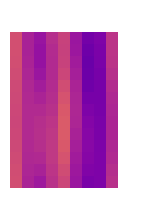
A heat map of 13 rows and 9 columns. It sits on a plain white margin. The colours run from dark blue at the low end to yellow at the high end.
Grain: streaks running down. Average level on the scale: 40%. Stripes: upright, repeating 2 times.
